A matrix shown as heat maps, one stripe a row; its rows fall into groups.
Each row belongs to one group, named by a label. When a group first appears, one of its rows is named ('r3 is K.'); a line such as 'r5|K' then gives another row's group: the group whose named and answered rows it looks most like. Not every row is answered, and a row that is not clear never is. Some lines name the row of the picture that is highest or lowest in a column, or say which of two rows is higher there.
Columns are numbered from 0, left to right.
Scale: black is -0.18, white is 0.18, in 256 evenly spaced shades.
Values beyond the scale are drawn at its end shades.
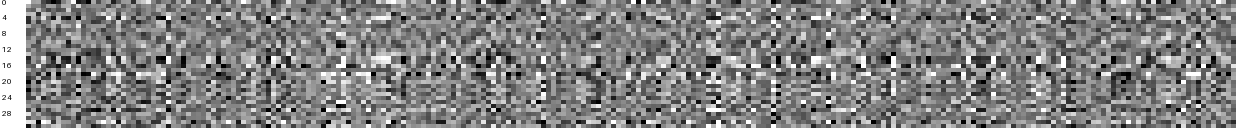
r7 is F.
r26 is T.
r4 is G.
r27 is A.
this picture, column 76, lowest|18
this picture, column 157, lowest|27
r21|G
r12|A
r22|A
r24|F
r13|A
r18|F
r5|A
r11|T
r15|G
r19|F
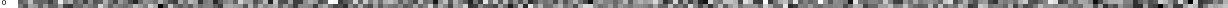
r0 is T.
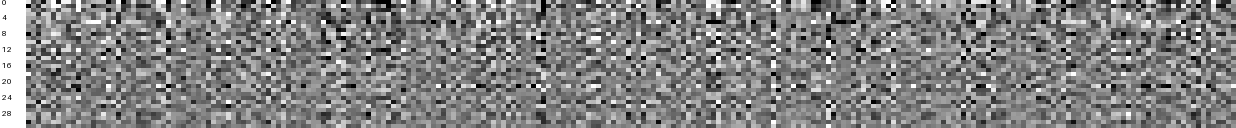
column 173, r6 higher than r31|No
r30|A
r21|T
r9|T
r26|F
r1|A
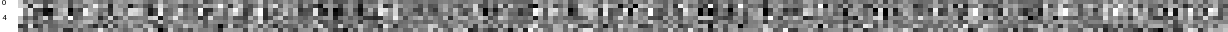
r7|T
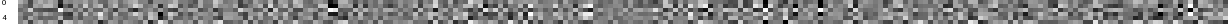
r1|T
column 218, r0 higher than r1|Yes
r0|T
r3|T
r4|T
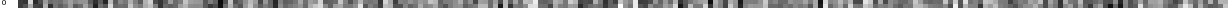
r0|F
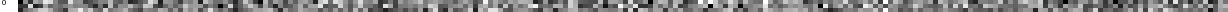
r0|A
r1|F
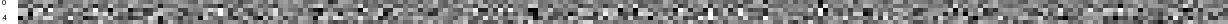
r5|T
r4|A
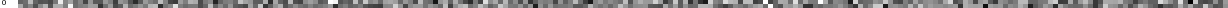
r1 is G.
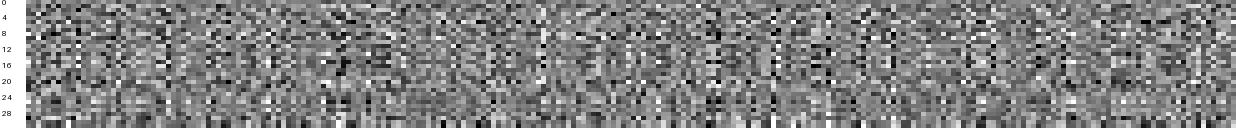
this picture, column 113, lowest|28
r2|G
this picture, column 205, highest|25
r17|T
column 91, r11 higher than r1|Yes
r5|T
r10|G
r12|T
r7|G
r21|A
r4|T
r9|F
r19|G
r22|A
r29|A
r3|F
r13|F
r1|F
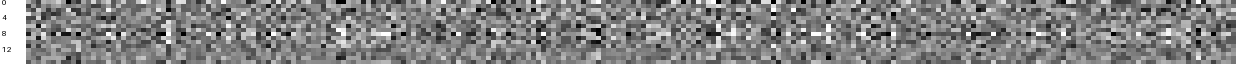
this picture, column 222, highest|8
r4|F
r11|A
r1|A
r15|G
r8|G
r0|T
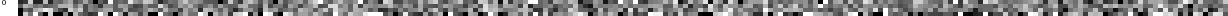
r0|F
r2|A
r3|G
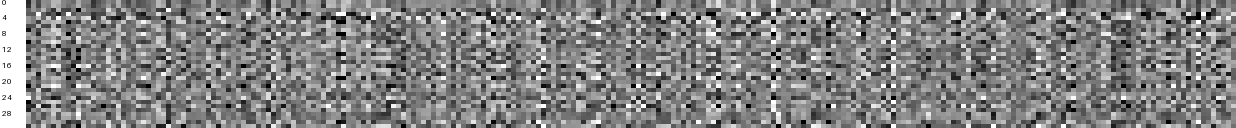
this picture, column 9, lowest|16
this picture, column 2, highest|3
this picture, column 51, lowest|26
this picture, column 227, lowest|3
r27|A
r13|T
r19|T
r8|T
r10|A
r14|G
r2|G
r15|T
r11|F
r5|T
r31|G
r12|G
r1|A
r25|A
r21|A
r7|A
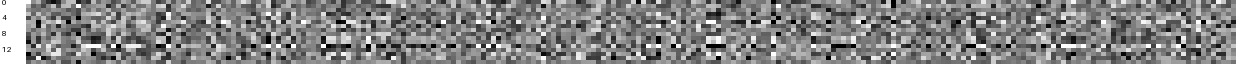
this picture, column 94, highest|11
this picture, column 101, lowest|7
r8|G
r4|G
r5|T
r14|F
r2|T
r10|A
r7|T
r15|G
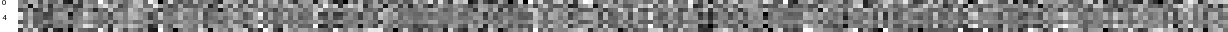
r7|G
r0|T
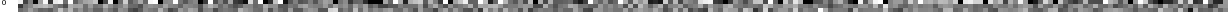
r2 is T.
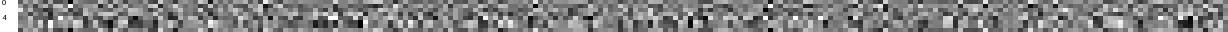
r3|F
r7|G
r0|G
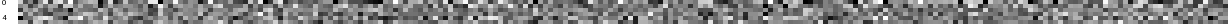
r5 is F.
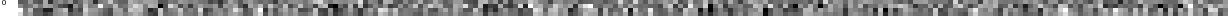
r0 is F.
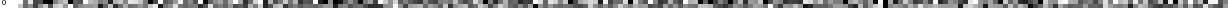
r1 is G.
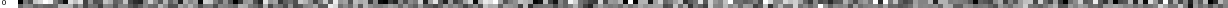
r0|A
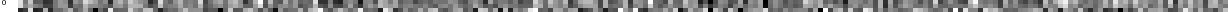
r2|F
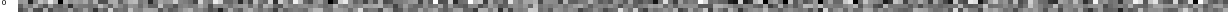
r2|F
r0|T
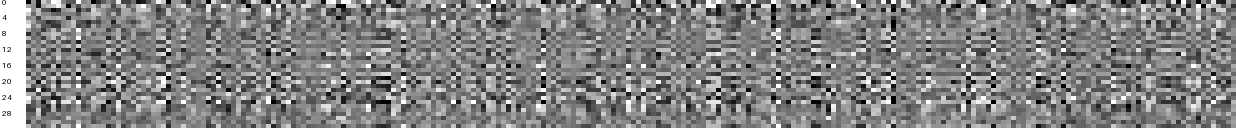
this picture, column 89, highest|25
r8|A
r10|G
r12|G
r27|F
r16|F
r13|A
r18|G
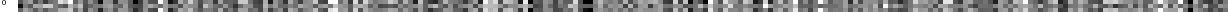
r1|A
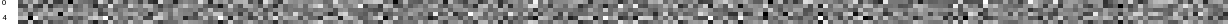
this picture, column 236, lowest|4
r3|T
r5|F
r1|F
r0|G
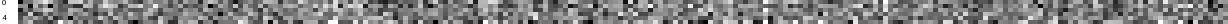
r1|F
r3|F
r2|A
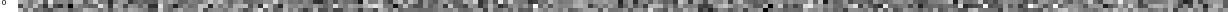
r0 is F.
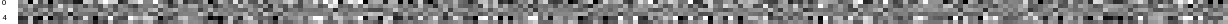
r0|F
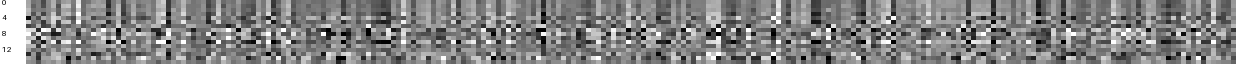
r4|A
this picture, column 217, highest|10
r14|T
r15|T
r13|A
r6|F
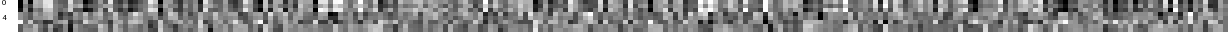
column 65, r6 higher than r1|No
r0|A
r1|A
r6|G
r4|T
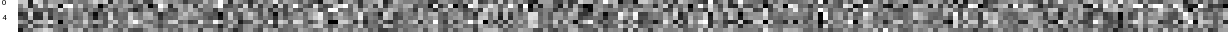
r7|A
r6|F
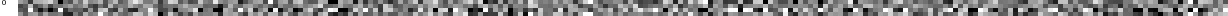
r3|T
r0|T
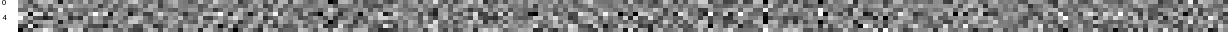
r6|F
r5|T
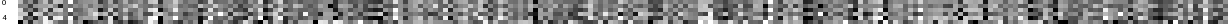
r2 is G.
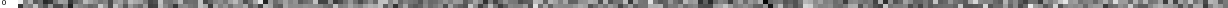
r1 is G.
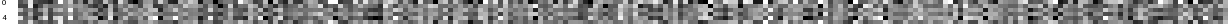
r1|F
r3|F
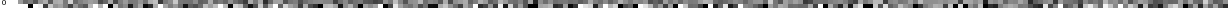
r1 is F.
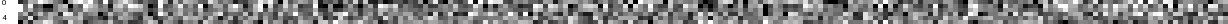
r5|A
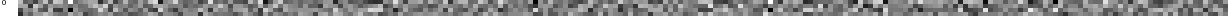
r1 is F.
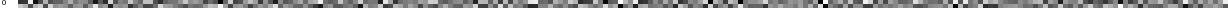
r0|F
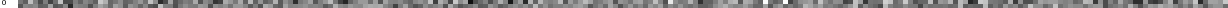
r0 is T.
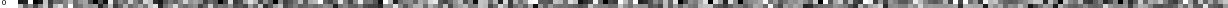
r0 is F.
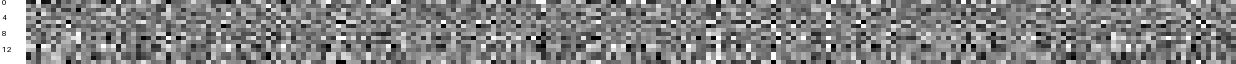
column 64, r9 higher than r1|Yes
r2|G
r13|A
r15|T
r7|A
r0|F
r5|T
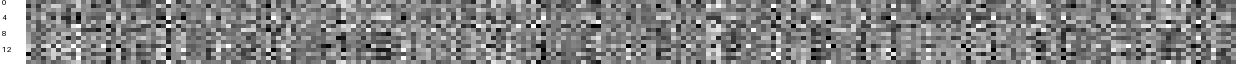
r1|A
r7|A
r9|T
